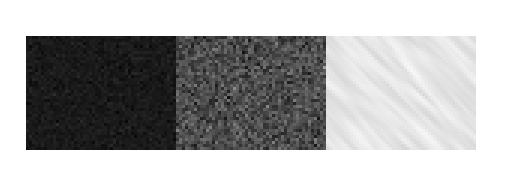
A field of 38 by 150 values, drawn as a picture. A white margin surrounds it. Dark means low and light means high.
It is made of 1 by 3 panels. Panel 1,1: very low, fine-grained, faint in contrast. Panel 1,2: low, fine-grained. Panel 1,3: very high, slanting down to the right, faint in contrast.
